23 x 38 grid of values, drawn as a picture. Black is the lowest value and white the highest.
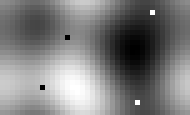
Four lone cells stand out: two far higher and two far lower than their neighbours. The bottom middle is the ninth with the highest average. On average the colour sits 50% of the way up the scale. The top left is the calmest part.
